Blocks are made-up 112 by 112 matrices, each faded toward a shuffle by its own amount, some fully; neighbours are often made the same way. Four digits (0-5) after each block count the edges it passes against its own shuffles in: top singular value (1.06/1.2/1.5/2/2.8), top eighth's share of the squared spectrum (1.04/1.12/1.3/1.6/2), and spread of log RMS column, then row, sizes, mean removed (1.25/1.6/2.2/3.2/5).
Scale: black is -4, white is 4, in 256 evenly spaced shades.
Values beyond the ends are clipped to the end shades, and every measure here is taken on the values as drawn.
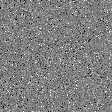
2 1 0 0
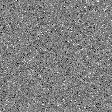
3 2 0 1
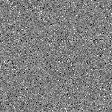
3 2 1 1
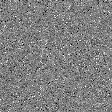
3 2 0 1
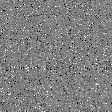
3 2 0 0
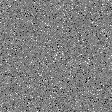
2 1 0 0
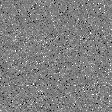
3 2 0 1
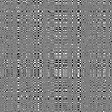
5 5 4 4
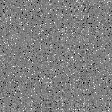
4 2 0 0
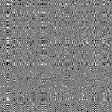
5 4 3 3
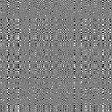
5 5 4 4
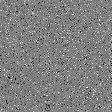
2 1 0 0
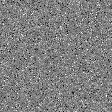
2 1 0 0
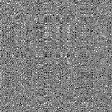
4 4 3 2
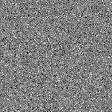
3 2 1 1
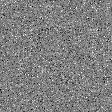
2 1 0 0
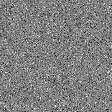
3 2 0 0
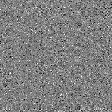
4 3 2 1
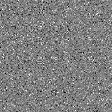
4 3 1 1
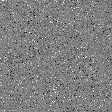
0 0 0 0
